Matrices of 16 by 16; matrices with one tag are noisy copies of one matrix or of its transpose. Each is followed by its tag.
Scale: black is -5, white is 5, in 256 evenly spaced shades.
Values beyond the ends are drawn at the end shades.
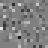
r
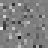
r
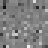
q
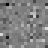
q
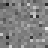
q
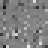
q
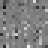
q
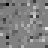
q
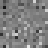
q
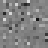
r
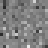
q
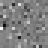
r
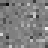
q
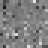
q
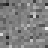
q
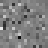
r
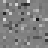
r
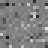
q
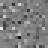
r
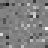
q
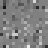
q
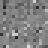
q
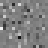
r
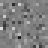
r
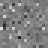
r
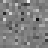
r
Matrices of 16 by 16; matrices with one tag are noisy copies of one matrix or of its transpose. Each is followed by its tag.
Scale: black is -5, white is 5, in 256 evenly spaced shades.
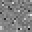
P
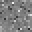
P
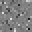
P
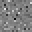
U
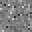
U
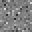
U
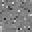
P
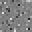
P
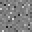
U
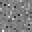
U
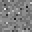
U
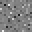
U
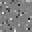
P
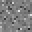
P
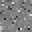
P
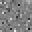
P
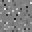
U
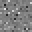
U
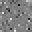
P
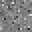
P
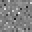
U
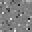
P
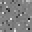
P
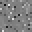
U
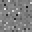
U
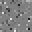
P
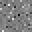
U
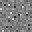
U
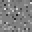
U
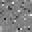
P
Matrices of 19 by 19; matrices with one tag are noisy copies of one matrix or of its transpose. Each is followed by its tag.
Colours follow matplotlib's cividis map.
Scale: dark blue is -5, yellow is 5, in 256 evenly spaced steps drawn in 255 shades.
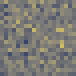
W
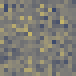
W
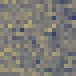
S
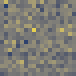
W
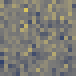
S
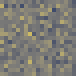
W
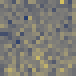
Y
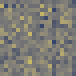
W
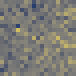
Y
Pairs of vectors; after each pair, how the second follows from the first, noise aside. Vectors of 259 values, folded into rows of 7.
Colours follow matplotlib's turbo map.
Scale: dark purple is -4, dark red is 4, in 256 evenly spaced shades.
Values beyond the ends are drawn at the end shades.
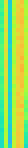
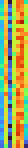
scaled up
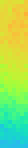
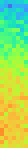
reversed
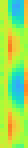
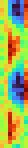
scaled up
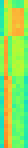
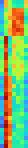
scaled up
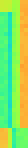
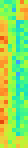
reversed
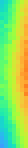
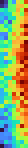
scaled up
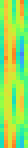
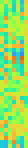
sign-scrambled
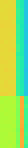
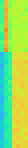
reversed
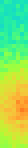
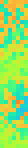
sign-scrambled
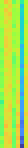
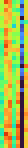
scaled up
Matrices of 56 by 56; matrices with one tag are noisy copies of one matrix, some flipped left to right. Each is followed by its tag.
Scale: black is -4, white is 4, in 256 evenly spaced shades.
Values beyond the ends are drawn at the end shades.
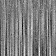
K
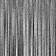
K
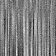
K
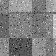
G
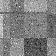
G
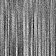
K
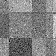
G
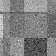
G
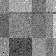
G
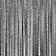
K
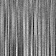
K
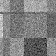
G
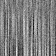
K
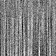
K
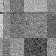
G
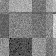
G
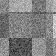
G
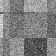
G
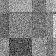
G
